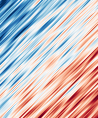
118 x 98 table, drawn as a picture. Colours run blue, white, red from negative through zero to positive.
Ninth with the lowest average: top left. Grain: diagonal, up to the right. Histogram: bell-shaped. Odd rows or columns: none. Slope: up to the bottom right. Ninth with the highest average: bottom right.
